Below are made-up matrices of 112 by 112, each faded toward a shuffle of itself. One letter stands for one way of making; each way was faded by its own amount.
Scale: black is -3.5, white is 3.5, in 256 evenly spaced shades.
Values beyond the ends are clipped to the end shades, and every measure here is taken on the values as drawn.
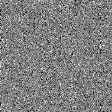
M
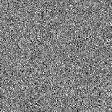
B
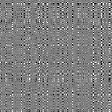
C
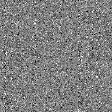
M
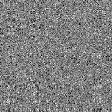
B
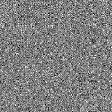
B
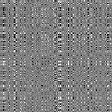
C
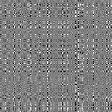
C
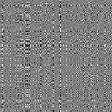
C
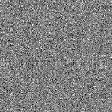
B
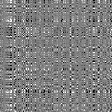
C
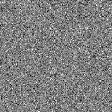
B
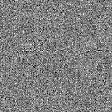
B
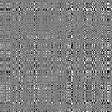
C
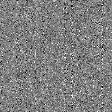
M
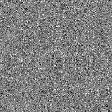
B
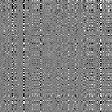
C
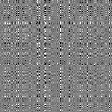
C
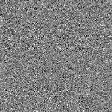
B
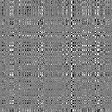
C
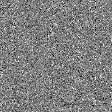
M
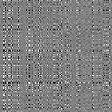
C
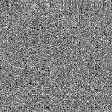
B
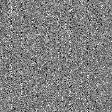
M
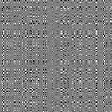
C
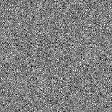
B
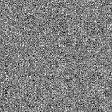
B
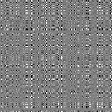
C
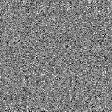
B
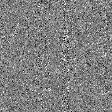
M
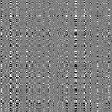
C
